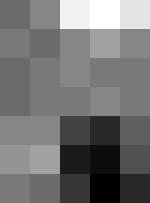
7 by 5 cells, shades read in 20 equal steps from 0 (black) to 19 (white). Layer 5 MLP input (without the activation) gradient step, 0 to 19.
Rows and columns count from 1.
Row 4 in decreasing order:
10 9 9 9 8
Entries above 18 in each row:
1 0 0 0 0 0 0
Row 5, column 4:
3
